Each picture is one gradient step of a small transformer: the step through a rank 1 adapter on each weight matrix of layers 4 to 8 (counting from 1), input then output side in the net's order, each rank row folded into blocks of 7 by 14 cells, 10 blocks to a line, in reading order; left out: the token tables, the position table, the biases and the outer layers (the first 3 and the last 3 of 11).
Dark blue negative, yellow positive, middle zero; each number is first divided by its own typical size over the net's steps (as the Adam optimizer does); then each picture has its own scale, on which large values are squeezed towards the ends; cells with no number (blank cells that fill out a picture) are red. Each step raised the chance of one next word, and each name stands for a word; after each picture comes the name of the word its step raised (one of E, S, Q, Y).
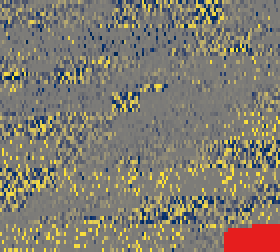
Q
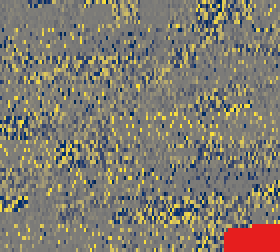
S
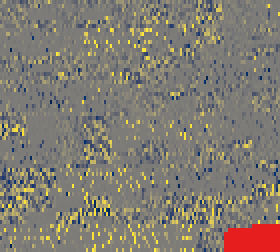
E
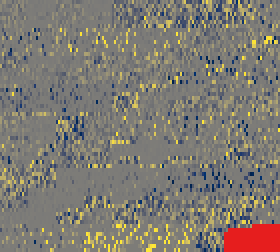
E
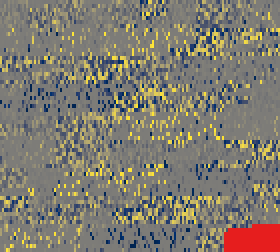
S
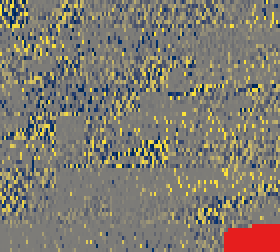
Q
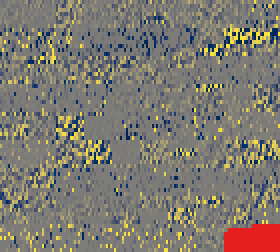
S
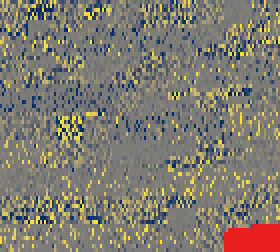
Q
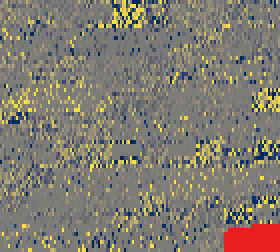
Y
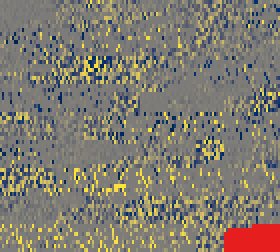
S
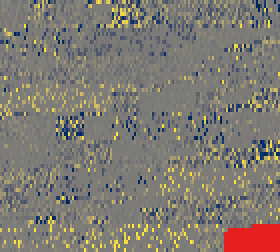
Y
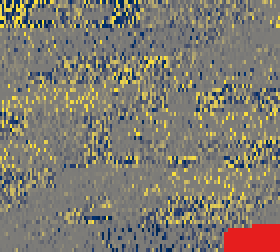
Y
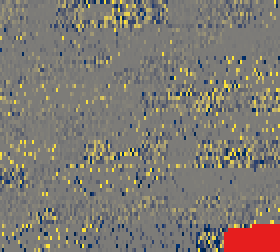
Y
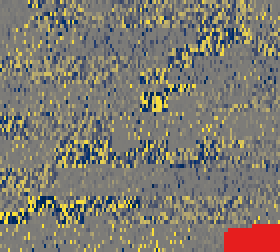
S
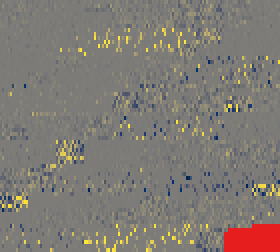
E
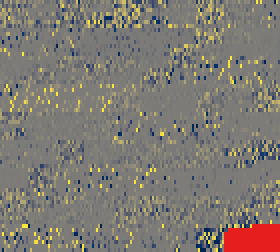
Y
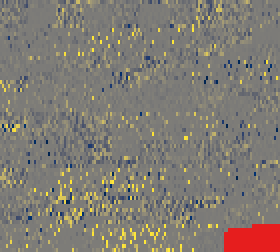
E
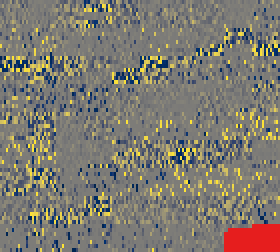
Q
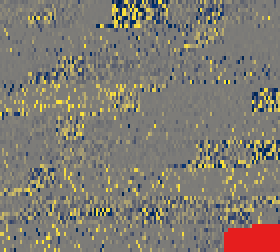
Y
